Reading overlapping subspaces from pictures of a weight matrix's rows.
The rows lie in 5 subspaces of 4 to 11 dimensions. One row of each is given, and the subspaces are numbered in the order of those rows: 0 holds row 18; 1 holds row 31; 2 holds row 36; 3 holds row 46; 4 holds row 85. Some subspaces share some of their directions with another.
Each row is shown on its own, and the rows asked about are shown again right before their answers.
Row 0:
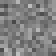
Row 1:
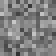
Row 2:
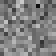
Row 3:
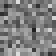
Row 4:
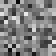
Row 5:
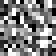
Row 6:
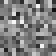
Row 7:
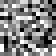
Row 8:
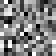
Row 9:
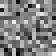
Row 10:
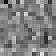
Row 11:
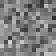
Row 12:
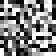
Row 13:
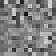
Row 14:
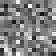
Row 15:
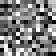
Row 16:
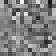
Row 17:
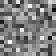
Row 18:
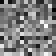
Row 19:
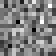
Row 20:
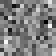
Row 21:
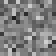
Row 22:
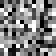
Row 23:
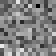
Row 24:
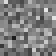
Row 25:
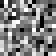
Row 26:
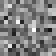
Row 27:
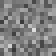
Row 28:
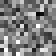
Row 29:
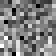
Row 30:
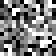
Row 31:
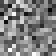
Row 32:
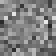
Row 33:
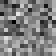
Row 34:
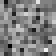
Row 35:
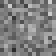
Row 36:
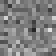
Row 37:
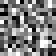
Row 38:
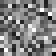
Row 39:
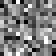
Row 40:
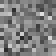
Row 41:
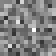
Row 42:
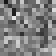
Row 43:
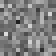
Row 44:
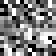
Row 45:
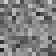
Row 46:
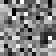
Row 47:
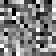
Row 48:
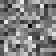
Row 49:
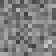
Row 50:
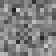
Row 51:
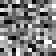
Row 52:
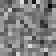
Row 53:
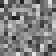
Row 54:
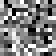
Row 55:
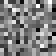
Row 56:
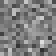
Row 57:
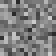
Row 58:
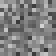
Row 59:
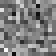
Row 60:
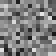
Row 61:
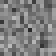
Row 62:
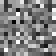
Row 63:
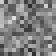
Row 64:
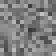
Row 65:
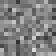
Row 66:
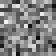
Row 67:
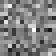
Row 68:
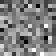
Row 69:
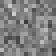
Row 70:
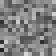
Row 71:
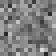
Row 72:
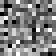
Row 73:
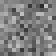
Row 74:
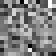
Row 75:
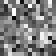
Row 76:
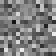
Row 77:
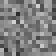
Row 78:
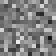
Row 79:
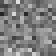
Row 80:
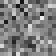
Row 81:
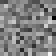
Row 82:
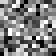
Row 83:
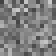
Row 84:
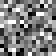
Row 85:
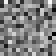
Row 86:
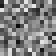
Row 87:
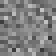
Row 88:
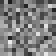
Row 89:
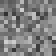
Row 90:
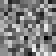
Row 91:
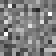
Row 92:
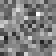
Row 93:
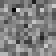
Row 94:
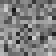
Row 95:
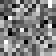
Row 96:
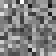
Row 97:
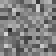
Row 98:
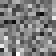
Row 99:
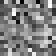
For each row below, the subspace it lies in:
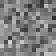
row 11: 0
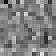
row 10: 0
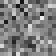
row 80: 0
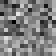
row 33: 4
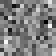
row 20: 4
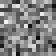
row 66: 0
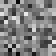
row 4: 1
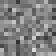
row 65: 0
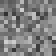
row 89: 0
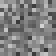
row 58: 1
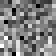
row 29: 0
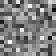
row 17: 4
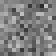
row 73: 0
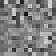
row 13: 4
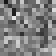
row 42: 4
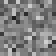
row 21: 1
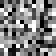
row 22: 1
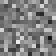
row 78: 0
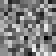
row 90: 0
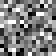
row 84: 0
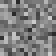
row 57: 0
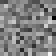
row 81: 0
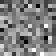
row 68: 0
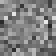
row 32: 4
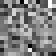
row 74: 1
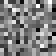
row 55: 4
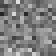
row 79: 1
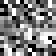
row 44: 3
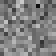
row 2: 0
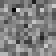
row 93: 3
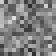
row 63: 0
